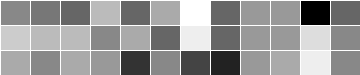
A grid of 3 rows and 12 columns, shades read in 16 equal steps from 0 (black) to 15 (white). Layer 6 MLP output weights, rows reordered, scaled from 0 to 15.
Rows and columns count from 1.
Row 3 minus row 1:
2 1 4 -2 -3 -2 -11 -4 0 1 14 2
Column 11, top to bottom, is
0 13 14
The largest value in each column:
12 11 11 11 10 10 15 6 9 10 14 8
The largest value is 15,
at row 1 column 7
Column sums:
30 26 27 28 19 24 33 14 27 28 27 22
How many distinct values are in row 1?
8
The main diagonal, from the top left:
8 11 10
